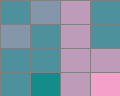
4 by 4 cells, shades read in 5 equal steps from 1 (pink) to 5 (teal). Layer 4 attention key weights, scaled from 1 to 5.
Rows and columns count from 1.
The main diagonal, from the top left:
4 4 2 1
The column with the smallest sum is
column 3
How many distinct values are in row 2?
3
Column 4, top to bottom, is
4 4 2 1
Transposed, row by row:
4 3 4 4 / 3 4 4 5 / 2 2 2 2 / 4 4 2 1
